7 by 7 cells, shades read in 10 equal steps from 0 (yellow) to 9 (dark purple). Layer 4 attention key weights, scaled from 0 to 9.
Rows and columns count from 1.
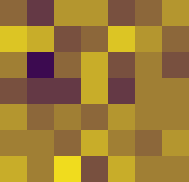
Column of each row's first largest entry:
2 3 2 2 2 3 4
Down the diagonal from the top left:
5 2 5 2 3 5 4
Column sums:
25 38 30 25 29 29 29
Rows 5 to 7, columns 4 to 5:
5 3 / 2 4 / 6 2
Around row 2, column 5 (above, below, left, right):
6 6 5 3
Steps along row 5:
up down up down up same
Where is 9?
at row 3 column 2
